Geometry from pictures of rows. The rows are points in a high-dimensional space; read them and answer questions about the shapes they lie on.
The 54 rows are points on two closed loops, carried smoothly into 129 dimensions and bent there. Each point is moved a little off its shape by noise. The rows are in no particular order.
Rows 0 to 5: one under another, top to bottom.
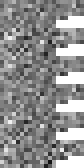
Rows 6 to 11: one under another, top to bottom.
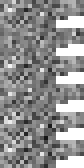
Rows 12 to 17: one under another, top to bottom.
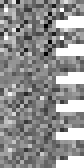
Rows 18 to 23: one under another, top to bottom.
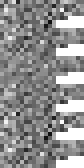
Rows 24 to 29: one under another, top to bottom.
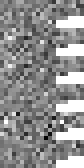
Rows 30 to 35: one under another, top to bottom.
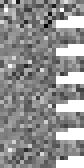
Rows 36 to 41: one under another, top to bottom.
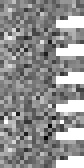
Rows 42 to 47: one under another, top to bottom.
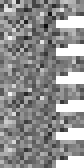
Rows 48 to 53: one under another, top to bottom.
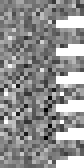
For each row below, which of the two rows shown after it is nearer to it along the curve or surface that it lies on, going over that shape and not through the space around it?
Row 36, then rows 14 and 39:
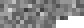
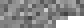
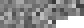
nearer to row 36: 39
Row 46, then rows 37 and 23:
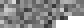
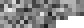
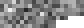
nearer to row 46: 23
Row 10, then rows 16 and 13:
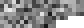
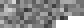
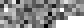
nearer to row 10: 13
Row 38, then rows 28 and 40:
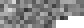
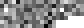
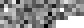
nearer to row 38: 28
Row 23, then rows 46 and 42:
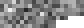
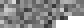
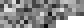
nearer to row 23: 42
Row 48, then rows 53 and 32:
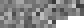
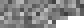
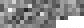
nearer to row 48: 53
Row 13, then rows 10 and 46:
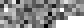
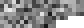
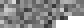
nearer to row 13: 10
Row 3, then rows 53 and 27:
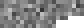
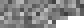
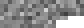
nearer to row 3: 53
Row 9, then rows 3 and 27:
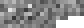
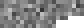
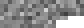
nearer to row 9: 27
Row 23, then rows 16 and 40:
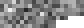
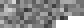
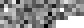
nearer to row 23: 16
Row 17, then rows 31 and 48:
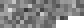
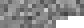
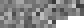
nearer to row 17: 48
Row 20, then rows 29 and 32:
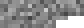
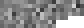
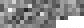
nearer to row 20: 32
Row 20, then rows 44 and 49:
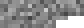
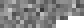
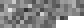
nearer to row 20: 49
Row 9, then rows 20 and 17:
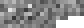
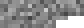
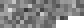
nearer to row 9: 20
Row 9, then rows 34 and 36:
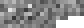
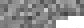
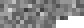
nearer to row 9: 34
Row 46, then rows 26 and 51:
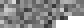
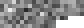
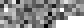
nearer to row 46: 26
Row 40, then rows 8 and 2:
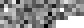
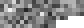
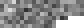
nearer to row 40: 8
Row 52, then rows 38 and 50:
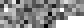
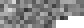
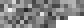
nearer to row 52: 50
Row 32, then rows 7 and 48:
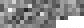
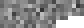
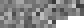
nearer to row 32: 7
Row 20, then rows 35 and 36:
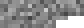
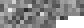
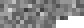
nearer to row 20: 35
